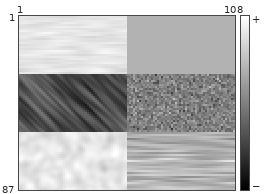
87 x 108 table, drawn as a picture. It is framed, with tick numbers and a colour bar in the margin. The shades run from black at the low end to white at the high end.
The table splits into 3 rows of 2 panels. Panel 1,1: very high, streaked across, faint in contrast. Panel 1,2: high, flat. Panel 2,1: low, slanting down to the right. Panel 2,2: middling, fine-grained. Panel 3,1: very high, blotchy, faint in contrast. Panel 3,2: high, streaked across.
